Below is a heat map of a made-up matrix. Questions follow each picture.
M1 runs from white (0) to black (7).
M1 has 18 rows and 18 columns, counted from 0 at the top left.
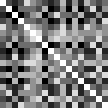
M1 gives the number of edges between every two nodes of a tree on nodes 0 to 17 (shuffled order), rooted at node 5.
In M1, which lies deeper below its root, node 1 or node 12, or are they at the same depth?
node 1
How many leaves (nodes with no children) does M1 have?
9
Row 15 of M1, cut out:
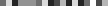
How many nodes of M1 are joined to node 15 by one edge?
3
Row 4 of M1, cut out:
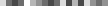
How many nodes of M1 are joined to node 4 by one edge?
3
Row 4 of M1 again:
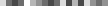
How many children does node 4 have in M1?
2
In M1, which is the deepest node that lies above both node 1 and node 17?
12
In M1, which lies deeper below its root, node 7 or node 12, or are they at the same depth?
node 7
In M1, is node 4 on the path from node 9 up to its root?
no
